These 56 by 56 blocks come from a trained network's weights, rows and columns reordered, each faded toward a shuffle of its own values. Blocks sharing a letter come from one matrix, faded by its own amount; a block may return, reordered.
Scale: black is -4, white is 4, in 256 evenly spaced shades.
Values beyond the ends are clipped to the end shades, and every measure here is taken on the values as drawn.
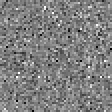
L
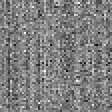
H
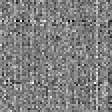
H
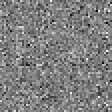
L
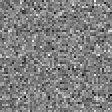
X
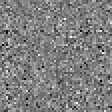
L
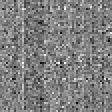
H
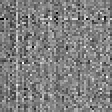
H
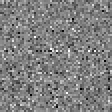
L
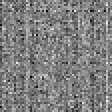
H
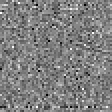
L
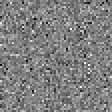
L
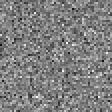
X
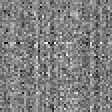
H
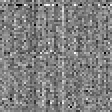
H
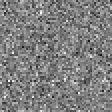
X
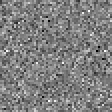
X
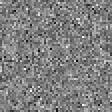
X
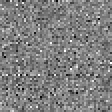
L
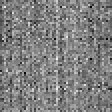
H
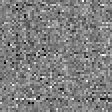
L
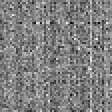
H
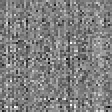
H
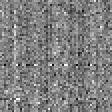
H
